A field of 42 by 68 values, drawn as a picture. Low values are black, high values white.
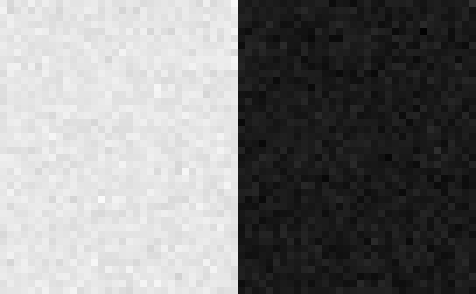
The table splits into one row of 2 panels. Panel 1,1: very high, fine-grained, faint in contrast. Panel 1,2: very low, fine-grained, faint in contrast.
